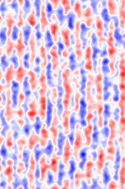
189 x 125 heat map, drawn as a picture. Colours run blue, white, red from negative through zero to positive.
No overall slope runs across the table. Rings spread out from the middle left. There are no lone odd cells. Stripes running up and down repeat 11 times from left to right. Overall the values sit about 50% of the way up the scale. There is no seam.
